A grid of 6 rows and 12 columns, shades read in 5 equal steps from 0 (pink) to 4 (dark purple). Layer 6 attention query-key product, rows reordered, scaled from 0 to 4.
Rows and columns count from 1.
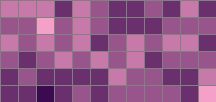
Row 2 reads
2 2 0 2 1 2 3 3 3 2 2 2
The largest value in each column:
3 3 4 3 3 3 3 3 3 3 3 3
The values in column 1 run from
1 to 3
